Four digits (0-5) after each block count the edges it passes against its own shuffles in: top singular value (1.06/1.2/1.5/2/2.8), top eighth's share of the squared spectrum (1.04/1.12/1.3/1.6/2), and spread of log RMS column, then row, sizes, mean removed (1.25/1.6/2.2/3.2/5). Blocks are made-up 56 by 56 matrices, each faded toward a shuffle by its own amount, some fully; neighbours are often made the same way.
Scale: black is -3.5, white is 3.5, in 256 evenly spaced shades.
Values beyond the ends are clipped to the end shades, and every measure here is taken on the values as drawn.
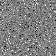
3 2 1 0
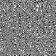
3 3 2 1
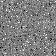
2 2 0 0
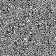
0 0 0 0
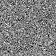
0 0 0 0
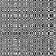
5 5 4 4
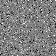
0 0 0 0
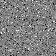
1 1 0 0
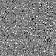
3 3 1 0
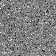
0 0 0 0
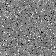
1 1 0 0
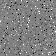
0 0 0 0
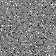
0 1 0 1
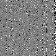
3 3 3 1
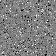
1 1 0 0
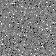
1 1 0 0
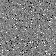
0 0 0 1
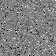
0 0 0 0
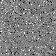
1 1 0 2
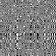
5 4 3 3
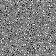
1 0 0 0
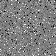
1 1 0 0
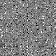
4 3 2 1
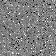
2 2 1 0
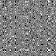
4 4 3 2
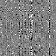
4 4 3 2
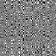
4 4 3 2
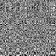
4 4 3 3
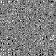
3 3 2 1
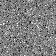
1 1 0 0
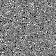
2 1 0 0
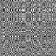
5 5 3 3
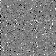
3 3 1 1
